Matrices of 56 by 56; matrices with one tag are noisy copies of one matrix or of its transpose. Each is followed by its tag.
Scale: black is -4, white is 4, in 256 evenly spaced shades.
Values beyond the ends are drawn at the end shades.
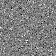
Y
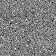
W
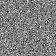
Y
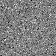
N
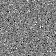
Y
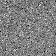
N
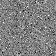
W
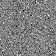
W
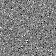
Y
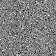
W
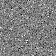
Y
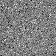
N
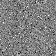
W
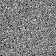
N
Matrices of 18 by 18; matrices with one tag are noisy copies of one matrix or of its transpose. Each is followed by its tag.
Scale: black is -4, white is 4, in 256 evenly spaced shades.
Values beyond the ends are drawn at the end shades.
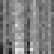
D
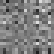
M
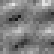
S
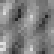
S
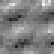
S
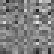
M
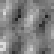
S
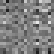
M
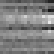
D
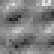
S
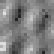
S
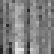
D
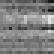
D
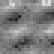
S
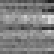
D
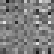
M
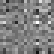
M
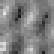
S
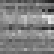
D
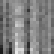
D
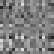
M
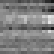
D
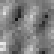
S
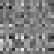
M
